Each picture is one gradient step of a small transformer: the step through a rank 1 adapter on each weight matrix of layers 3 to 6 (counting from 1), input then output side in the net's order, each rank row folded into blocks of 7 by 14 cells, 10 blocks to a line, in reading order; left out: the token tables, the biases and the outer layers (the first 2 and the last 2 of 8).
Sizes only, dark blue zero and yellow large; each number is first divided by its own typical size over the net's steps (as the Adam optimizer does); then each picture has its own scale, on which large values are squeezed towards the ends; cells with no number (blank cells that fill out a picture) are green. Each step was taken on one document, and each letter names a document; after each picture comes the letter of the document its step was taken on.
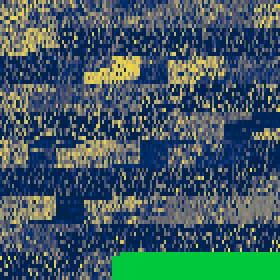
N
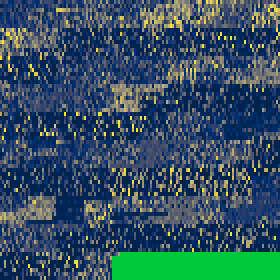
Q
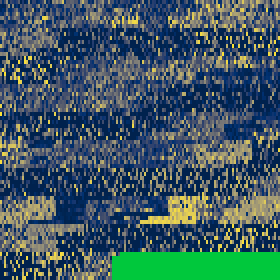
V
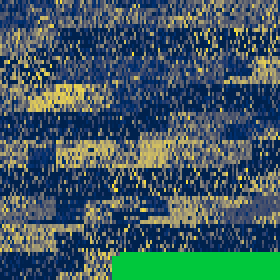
V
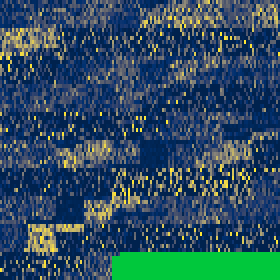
Q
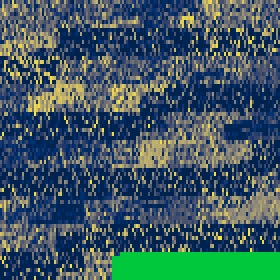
V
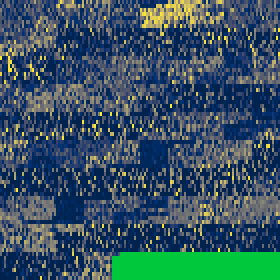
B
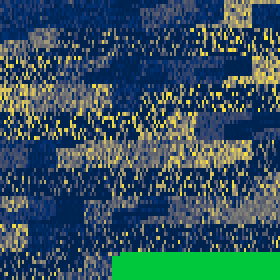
N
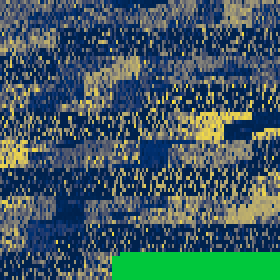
N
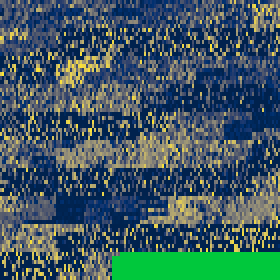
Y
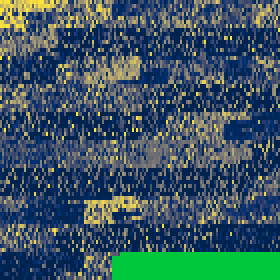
B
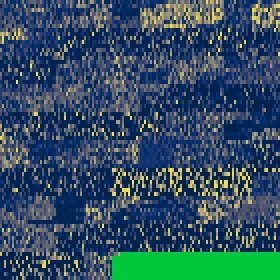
Q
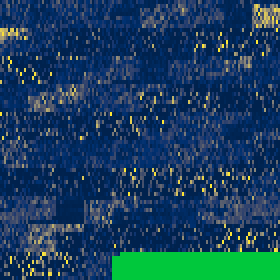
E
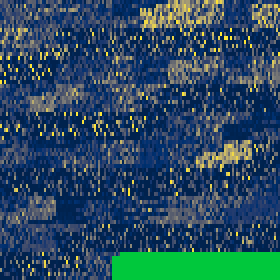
Q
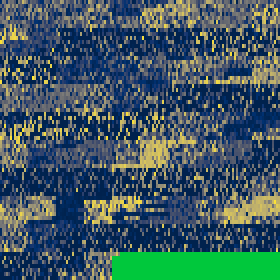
V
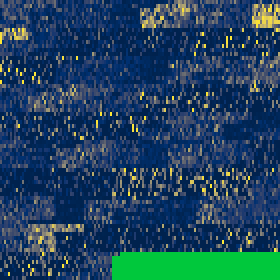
E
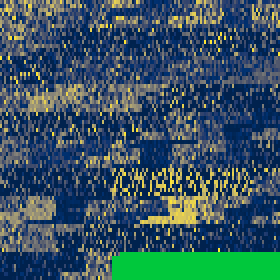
B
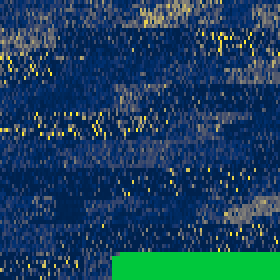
Q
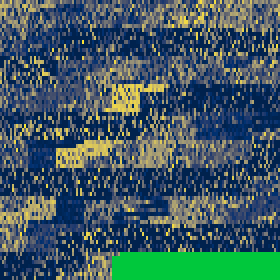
V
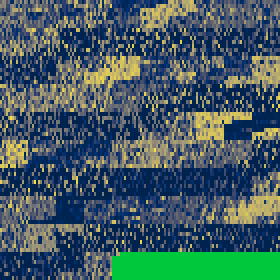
N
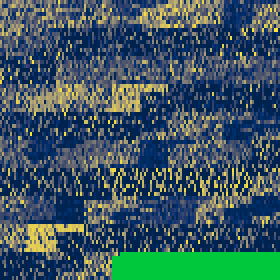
V
